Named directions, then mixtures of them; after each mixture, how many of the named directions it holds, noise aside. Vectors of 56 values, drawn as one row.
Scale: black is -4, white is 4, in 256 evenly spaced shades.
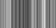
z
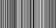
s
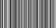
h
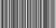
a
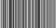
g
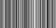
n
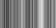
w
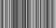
three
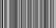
two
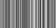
three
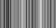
three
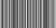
one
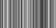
three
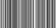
three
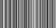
two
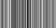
two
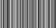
one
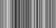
two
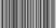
two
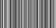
one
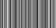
one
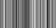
two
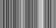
one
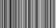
three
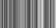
three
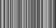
two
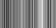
one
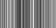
two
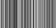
three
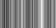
one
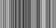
two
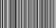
one
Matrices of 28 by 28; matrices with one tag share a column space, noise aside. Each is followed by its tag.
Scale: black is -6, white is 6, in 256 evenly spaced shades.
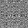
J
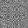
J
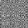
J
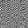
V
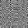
V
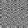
V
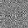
J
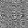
J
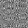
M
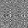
J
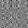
M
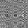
J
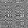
J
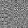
V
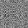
J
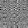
V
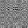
V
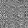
J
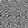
J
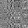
M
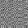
V
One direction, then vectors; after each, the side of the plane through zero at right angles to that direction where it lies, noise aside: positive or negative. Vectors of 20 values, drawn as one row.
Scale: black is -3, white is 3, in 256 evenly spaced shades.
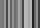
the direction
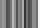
negative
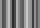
positive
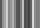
negative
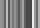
negative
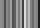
positive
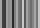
negative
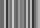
positive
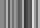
negative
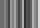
negative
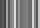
negative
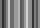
positive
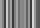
negative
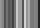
positive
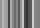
negative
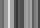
positive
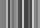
negative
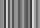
negative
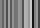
positive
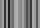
negative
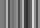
negative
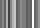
negative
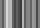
negative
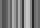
positive
